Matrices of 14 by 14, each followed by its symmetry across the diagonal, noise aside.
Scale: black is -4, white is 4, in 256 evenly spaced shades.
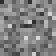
neither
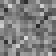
antisymmetric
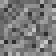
symmetric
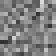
antisymmetric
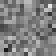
antisymmetric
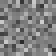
antisymmetric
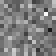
neither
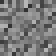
symmetric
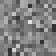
neither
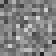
symmetric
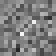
symmetric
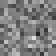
antisymmetric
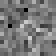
symmetric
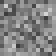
symmetric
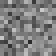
neither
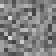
neither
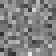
neither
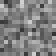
antisymmetric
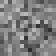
symmetric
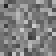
neither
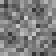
symmetric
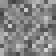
symmetric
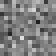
antisymmetric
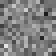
neither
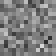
antisymmetric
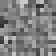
antisymmetric
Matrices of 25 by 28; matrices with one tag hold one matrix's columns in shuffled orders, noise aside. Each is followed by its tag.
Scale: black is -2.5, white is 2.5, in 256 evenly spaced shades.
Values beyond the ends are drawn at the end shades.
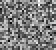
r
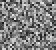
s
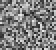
s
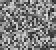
s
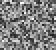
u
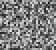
r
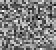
r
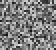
u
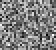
s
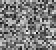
r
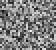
s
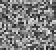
r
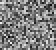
u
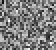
s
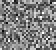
u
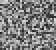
r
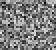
r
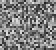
r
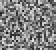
s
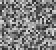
r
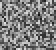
s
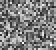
s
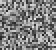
s
